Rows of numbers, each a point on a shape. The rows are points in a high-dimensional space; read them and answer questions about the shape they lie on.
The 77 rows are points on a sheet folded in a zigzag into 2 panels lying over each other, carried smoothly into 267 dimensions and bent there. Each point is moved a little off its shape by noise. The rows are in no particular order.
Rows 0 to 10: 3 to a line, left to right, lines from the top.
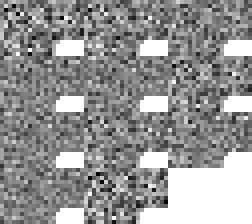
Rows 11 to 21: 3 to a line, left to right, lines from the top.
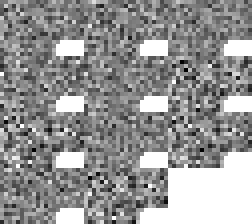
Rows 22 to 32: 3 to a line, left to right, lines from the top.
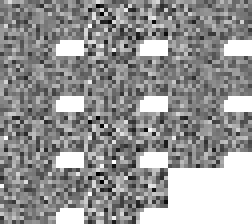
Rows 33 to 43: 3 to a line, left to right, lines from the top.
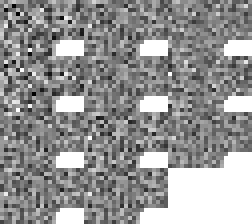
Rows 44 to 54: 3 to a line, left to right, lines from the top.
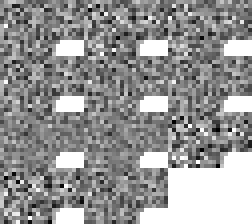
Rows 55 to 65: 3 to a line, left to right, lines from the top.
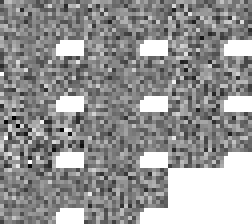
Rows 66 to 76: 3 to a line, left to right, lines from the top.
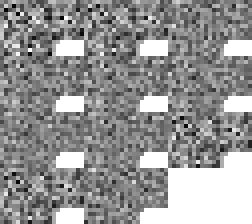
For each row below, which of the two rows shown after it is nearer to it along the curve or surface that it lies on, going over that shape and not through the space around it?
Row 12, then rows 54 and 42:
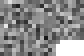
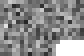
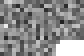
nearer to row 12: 54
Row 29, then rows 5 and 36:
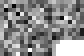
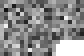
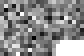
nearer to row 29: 36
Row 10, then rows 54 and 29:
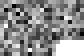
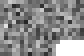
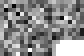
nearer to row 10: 29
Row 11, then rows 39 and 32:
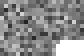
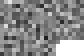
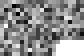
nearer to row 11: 39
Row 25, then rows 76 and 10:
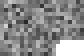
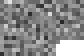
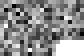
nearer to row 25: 76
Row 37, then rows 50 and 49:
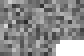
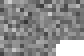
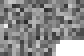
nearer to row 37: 50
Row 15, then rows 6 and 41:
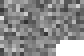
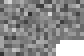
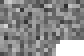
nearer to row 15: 6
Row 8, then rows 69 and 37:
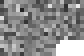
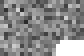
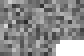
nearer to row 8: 69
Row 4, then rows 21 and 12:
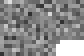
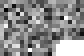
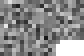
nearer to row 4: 12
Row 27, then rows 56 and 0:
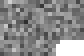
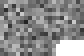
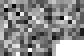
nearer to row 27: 56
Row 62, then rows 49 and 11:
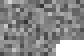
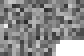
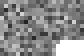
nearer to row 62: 11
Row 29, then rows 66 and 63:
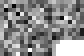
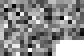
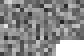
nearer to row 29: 66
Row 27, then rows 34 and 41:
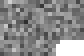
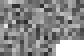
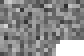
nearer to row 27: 34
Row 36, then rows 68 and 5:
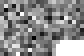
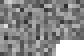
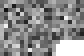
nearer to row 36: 5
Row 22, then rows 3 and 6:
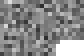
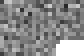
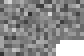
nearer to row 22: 6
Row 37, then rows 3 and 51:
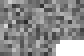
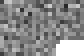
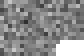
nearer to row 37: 51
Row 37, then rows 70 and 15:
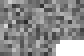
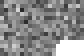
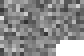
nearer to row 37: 15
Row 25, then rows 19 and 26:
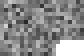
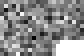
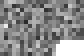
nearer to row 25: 19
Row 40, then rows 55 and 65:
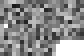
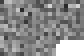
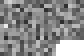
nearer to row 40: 65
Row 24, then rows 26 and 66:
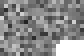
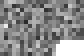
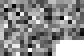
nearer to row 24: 66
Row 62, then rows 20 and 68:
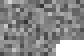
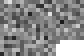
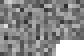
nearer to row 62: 20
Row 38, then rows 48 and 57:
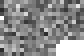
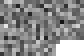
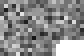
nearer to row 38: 57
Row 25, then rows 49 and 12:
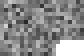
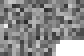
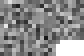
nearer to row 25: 12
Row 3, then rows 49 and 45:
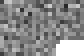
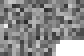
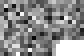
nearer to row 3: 49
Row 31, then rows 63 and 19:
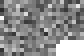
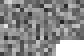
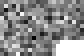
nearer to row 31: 19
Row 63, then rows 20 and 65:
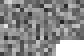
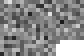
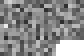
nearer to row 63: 65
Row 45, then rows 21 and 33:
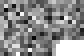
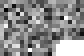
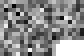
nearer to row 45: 33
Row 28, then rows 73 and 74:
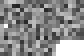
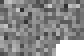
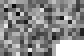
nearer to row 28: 73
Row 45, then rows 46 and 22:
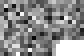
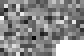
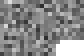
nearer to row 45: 46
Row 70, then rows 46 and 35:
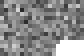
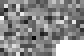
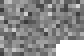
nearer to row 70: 46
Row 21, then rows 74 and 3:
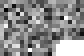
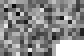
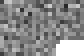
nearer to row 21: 74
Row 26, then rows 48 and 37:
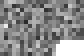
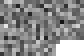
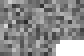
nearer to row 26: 48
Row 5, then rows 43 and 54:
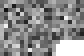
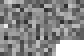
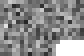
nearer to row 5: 43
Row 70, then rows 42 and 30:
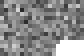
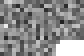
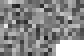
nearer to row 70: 42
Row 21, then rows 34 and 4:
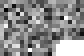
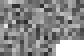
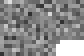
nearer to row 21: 34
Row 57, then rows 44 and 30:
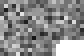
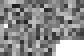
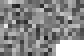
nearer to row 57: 30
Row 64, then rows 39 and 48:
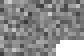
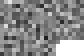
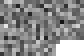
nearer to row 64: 39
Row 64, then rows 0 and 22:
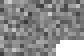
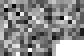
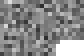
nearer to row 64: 22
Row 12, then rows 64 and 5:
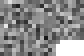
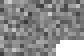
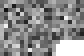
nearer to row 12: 64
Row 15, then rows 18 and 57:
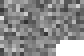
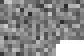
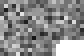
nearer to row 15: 57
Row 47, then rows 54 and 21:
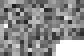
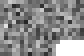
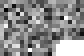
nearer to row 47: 21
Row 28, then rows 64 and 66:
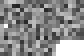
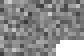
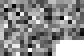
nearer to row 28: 66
